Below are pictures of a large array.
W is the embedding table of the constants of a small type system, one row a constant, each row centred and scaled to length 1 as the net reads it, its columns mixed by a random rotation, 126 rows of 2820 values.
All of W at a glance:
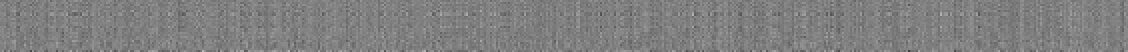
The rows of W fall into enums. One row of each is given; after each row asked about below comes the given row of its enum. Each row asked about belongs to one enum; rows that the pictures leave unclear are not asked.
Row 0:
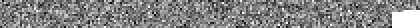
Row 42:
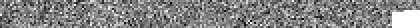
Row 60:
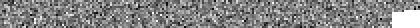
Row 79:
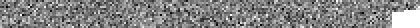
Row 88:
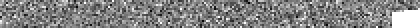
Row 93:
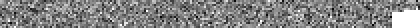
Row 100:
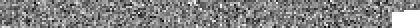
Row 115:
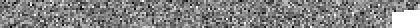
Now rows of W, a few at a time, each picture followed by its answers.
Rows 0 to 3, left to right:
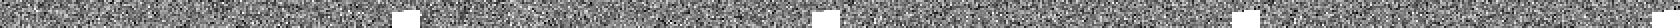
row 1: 42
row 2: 60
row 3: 60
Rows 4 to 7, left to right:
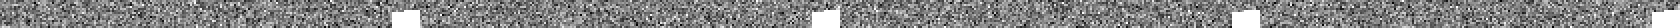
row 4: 100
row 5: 79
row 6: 0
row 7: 115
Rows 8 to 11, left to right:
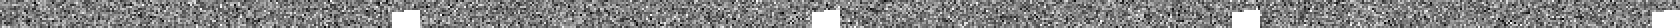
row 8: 100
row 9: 79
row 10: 93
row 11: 42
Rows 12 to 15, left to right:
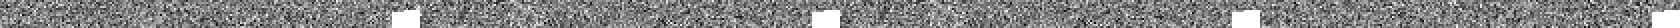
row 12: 79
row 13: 42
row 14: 42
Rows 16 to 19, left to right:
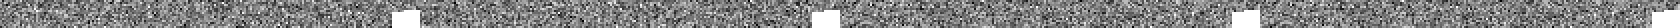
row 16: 0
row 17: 100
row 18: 115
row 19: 115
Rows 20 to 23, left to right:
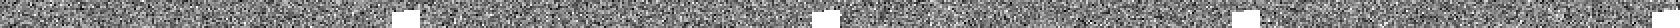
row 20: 115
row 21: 60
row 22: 42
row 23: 93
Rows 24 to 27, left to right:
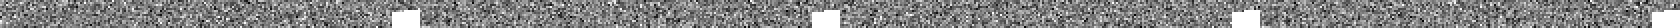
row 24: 88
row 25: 100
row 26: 60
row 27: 100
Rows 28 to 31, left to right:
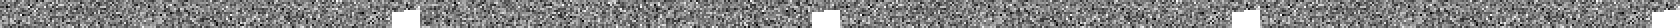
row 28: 79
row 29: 100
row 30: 79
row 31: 79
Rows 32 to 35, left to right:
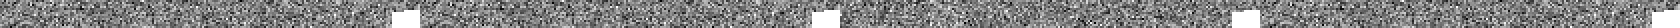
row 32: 115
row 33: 115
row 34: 42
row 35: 115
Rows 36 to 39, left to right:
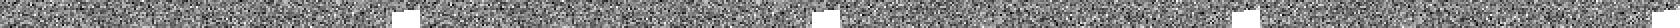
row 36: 115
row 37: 115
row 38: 79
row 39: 79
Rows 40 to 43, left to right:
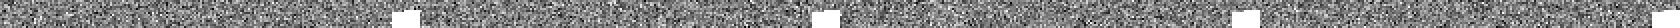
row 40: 60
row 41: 100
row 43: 0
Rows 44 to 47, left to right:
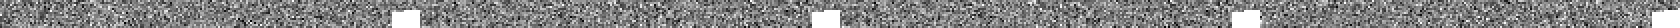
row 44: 42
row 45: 100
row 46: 100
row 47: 88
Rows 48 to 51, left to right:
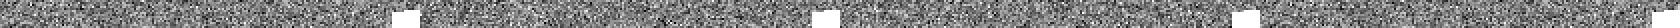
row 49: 42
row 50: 0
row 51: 115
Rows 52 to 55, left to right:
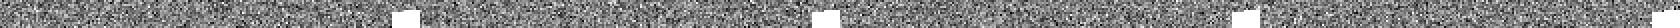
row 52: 0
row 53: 100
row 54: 79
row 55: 60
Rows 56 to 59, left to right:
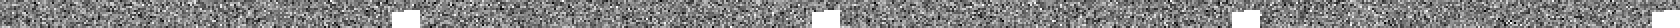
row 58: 100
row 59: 42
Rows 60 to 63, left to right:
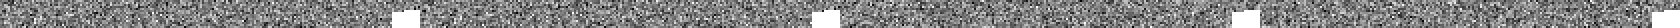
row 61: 60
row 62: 115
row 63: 100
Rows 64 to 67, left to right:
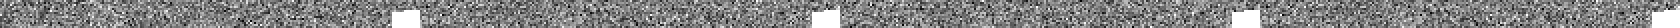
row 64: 42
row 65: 79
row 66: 115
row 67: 79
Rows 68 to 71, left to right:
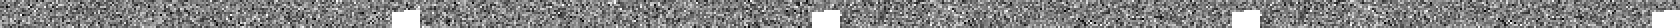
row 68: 79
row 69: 100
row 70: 42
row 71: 42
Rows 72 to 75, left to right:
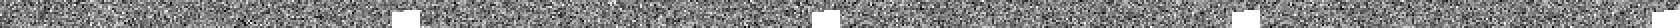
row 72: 42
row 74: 115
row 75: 115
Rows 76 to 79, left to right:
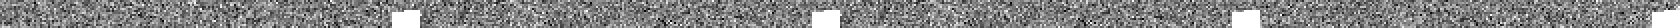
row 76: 100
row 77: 42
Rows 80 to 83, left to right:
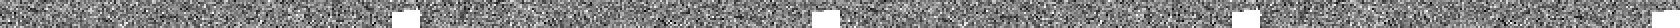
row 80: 93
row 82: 93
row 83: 42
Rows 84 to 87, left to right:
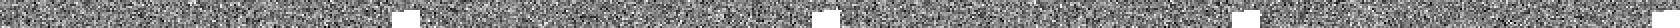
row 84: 100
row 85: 93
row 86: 100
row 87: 42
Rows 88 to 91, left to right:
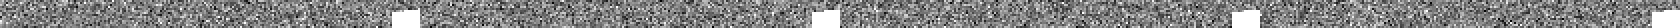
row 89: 115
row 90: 0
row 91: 42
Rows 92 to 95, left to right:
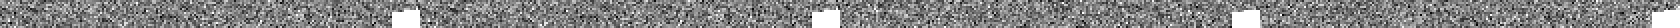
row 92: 93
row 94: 0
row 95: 79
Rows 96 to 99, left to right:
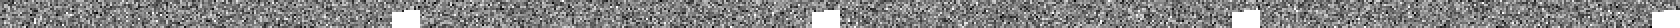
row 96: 60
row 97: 115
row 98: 93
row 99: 0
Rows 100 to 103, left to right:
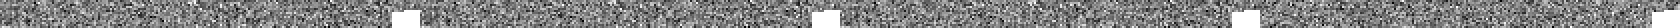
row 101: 100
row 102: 100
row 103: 115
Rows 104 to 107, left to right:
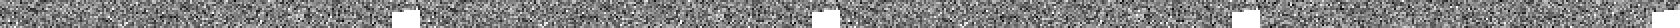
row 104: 93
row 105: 93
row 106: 93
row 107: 115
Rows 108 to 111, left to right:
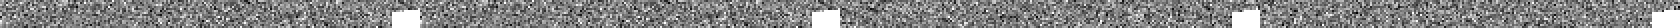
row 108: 88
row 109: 88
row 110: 93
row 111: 60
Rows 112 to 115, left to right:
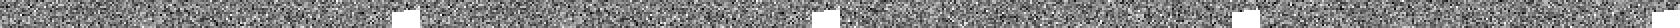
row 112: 79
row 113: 79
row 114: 93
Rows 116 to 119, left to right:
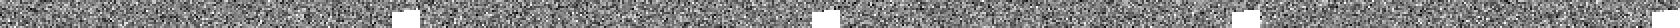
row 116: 93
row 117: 60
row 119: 88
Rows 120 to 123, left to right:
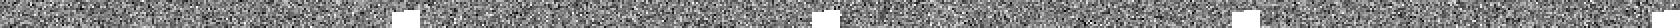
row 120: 115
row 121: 60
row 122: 42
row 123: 100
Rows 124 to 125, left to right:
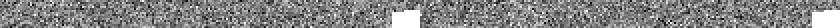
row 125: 42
